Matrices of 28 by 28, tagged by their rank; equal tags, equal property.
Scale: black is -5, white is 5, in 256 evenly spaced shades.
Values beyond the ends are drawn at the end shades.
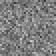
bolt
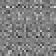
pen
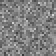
bolt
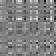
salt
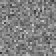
bolt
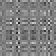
salt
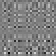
salt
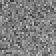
bolt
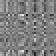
salt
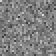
bolt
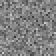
bolt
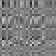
salt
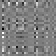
salt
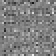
pen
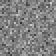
bolt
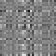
salt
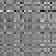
salt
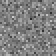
bolt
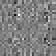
pen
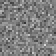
bolt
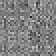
pen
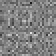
pen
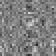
pen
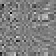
pen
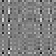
salt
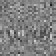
pen
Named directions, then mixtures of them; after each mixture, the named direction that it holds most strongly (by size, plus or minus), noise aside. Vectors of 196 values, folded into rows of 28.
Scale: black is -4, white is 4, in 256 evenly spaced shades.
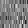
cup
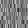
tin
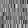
cup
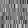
cup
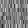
tin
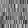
cup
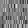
cup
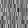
tin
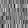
tin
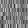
tin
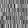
tin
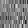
cup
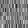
tin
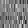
cup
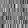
cup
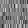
cup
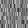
tin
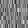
tin
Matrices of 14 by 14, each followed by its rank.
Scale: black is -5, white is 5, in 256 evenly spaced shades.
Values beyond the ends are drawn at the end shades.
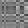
one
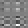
one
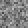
full rank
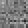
three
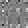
three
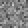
full rank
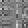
three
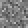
full rank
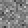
full rank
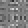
three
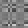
one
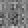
three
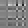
one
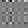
one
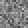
full rank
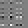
one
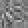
three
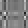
one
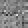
three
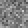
full rank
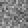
full rank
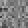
three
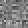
three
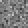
full rank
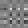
one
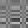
one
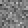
full rank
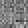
three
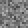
full rank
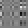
one
